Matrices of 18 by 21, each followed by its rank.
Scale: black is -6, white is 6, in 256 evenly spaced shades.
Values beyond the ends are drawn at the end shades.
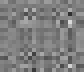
three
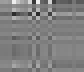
one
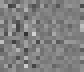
three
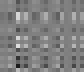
one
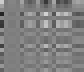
one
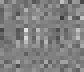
three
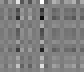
one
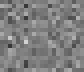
three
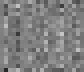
three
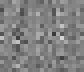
three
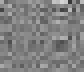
three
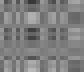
one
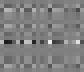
one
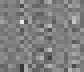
three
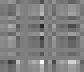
one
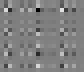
one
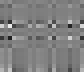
one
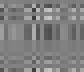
one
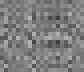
three
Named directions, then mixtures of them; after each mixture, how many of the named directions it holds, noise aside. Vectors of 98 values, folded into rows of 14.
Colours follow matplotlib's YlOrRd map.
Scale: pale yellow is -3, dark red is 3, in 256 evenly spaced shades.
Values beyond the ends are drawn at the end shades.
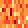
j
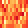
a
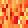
two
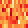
two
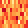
two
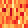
two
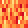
two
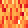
two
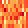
one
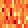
one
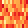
two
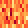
one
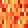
two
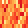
one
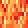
one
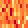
one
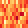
one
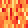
two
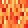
two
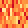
two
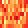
one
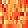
one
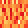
two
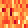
one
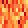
two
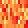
two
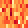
one
